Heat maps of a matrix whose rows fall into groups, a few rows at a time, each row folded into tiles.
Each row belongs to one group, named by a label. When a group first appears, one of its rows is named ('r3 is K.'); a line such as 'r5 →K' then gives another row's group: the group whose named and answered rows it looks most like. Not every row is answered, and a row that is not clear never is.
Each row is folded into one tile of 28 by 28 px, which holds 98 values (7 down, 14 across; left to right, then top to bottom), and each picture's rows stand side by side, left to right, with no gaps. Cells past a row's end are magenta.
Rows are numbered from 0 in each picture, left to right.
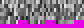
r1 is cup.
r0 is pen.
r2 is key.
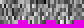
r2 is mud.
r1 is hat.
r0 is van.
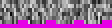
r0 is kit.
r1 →kit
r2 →pen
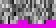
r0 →mud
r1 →cup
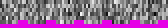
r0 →key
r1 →kit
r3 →pen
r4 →key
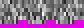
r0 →kit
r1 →pen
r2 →kit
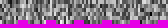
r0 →kit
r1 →hat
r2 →mud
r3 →cup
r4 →van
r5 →key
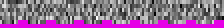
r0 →kit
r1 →cup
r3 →cup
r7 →pen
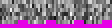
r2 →pen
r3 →key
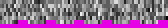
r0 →cup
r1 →kit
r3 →pen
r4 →key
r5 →hat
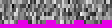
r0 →mud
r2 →pen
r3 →key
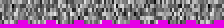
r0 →mud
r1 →hat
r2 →kit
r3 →van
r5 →van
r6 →cup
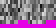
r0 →van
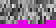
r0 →van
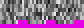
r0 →hat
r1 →pen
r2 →van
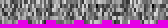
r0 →van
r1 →cup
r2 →van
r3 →mud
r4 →van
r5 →mud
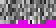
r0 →van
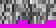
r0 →mud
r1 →key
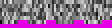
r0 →cup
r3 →hat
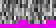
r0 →hat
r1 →hat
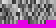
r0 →key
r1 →cup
